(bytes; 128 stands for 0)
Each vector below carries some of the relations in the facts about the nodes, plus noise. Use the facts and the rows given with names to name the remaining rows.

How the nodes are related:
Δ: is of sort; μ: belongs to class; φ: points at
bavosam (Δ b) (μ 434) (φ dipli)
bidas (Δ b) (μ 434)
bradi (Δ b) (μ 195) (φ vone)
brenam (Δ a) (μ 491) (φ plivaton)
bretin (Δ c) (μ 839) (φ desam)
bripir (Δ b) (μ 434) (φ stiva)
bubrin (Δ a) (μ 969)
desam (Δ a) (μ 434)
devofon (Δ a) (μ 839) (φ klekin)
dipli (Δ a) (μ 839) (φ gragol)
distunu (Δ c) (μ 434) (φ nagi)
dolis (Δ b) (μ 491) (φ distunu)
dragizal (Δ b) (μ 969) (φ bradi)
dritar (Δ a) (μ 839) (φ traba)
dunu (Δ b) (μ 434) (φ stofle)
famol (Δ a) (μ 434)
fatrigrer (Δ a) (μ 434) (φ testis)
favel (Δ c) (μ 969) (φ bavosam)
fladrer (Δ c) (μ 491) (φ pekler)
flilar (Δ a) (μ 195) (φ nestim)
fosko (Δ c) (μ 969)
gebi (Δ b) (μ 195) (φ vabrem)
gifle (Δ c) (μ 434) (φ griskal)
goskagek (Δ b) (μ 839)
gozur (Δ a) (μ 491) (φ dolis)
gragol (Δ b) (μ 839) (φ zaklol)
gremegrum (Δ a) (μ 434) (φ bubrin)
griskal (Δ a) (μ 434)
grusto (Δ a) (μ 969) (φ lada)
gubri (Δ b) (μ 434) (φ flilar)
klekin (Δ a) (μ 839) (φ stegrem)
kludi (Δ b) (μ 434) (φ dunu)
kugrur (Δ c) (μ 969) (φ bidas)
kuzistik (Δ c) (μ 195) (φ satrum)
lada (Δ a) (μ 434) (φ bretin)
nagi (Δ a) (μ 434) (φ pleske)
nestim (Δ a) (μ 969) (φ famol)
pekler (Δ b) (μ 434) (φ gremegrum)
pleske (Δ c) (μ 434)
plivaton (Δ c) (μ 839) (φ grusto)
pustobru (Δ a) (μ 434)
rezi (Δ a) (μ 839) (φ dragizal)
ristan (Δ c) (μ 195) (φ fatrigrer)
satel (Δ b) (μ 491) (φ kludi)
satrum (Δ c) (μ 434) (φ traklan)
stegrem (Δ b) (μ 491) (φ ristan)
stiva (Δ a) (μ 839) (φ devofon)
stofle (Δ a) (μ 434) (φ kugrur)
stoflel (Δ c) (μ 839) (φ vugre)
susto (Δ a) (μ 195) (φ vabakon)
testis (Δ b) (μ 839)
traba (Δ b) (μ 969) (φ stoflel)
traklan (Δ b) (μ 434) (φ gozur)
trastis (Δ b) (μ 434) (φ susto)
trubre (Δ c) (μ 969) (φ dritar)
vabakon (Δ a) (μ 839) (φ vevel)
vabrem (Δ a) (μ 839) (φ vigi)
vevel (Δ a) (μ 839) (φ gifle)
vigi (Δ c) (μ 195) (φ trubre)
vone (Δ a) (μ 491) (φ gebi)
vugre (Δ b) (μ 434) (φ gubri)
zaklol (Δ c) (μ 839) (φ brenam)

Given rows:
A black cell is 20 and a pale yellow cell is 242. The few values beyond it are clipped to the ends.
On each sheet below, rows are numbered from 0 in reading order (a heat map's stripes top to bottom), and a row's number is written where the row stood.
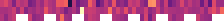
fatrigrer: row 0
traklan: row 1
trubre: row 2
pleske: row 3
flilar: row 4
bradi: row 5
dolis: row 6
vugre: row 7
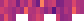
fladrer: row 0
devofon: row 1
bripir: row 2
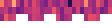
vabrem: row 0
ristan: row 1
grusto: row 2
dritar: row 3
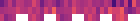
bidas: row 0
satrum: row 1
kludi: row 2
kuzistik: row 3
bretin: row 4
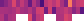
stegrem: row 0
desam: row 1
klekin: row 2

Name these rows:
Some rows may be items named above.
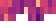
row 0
vigi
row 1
dragizal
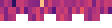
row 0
grusto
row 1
gragol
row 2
kuzistik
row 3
brenam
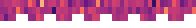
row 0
bavosam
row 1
dipli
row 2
gifle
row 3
testis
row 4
gozur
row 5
traba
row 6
distunu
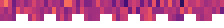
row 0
favel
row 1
fladrer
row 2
gebi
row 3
satel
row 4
desam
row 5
plivaton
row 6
nestim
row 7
susto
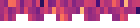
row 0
gebi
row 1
traba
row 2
stoflel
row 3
bubrin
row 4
dipli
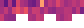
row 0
gubri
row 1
goskagek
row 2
susto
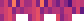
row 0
zaklol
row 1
zaklol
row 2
lada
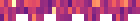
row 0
rezi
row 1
vigi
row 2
famol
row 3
bradi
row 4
vone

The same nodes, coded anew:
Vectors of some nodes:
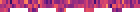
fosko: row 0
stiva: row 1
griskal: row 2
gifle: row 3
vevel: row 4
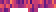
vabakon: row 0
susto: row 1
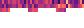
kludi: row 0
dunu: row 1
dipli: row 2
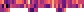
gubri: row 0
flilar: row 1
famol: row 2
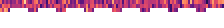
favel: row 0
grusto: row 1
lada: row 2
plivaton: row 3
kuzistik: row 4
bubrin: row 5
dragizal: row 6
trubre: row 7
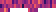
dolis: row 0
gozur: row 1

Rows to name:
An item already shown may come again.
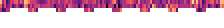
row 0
nestim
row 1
fladrer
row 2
testis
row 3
satel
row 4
vugre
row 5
gragol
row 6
favel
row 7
nestim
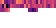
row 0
gubri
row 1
dritar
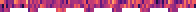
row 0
traba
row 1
goskagek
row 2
satrum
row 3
susto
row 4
stoflel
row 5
brenam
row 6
stoflel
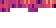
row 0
bubrin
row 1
vigi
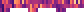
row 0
dragizal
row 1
zaklol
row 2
bradi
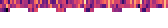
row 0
rezi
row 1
desam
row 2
ristan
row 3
flilar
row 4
vigi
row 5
flilar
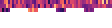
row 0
vone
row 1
bavosam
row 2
vabrem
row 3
gebi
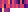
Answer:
bretin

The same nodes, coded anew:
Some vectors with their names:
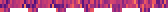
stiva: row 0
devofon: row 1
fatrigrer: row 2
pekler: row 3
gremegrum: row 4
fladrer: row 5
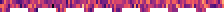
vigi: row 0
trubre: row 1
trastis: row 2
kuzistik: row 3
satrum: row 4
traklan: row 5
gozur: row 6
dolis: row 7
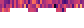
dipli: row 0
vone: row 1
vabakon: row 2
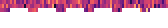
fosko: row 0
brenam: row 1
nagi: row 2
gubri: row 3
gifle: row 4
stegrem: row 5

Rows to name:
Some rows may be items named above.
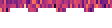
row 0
susto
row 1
vone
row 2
bubrin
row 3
kuzistik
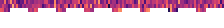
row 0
ristan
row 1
goskagek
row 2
vabrem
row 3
favel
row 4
gragol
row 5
bavosam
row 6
stoflel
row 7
rezi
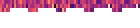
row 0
grusto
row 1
brenam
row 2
satel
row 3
flilar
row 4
flilar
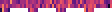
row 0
stoflel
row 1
dritar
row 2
fladrer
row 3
dragizal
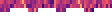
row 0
famol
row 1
testis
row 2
famol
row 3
nestim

